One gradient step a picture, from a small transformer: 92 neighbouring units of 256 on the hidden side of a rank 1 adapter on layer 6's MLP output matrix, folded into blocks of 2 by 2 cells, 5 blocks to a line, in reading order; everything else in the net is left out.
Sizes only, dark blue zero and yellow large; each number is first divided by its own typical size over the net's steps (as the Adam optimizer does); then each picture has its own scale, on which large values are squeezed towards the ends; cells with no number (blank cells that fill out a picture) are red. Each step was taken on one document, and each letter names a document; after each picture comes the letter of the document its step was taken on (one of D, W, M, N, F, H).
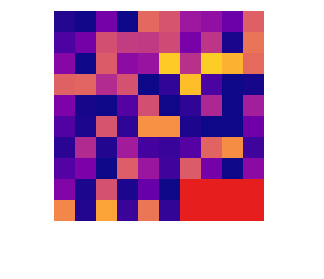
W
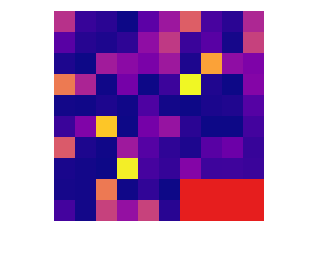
W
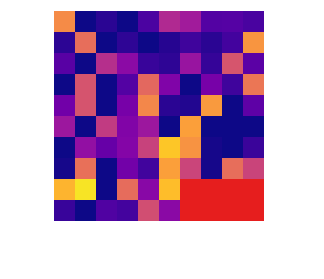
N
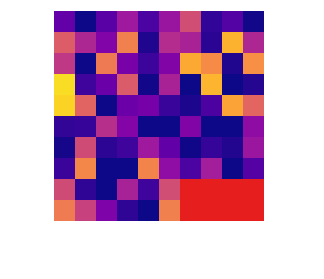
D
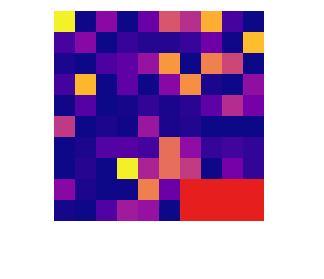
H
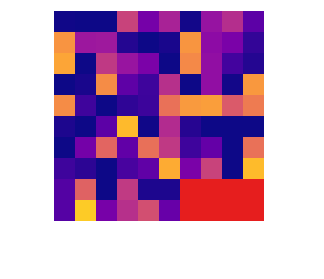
D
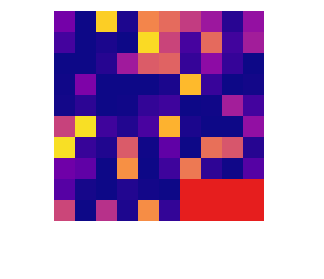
W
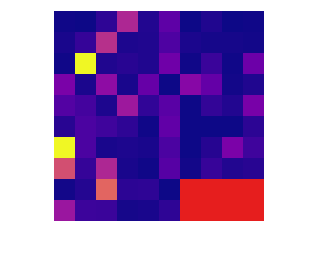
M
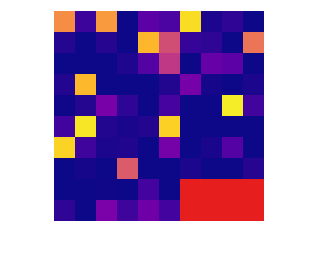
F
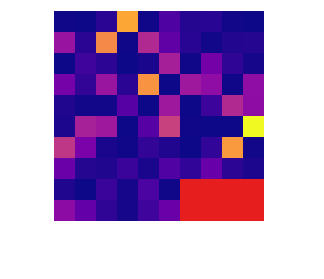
M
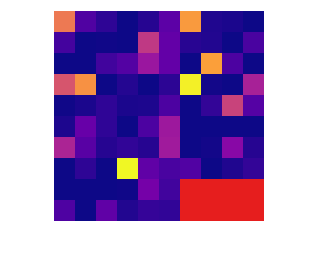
H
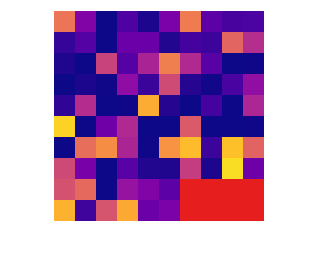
N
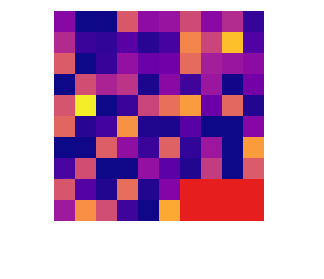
D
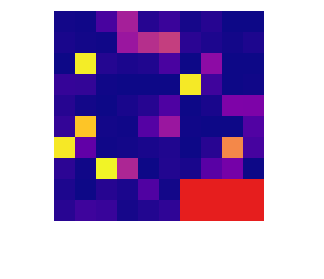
M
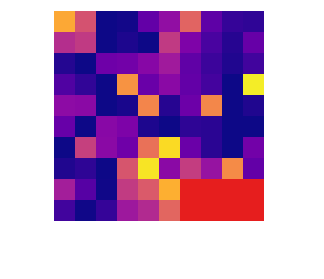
N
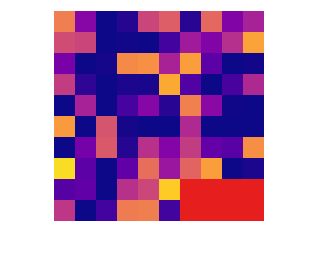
N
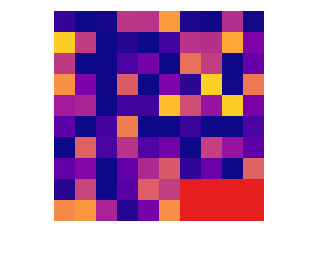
D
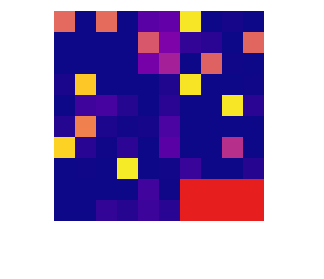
F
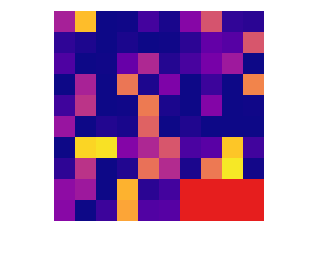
N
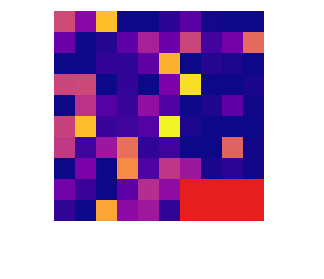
H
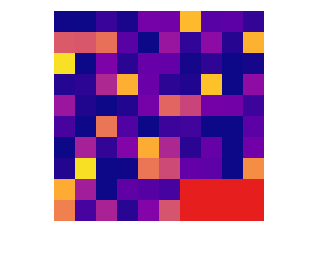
D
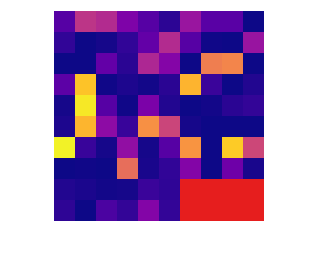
H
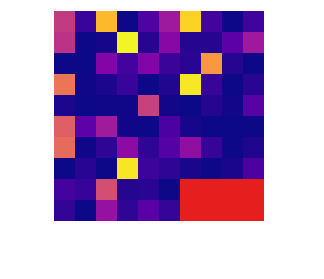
H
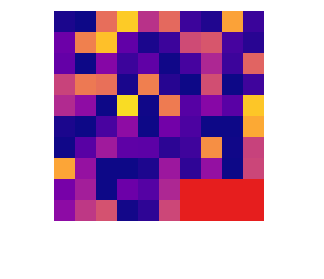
D
